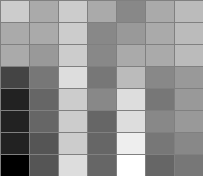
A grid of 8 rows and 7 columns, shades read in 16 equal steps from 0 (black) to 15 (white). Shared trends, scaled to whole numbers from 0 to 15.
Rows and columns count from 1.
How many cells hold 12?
7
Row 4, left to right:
4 7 13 7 11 8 9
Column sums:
42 58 98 59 93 66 75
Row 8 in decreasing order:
15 13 7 6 6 5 0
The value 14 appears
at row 7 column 5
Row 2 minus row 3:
0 1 0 0 -1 0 0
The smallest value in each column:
0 5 12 6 8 6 7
